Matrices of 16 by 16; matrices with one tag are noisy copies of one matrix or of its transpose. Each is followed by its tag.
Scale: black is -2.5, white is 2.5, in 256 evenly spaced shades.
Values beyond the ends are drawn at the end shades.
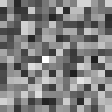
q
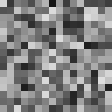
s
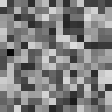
s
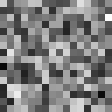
s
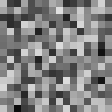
q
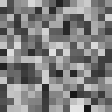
s
